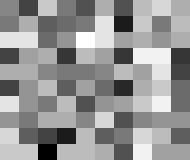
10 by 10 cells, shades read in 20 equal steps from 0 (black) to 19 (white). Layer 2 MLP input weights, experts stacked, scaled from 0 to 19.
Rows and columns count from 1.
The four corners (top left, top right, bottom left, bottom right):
10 13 15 12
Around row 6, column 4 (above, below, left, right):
9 14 14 12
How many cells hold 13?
12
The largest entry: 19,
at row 3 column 5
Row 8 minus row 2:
2 -4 6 5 1 -1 4 -5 2 -3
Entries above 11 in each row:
5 4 7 6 5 4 5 3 4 8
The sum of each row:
107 103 138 104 112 96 121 110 97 119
